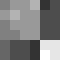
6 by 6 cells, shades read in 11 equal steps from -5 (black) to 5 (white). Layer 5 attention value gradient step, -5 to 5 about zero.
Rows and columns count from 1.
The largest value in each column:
1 2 1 2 5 4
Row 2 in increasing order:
-2 -2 1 1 1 2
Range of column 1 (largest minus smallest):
2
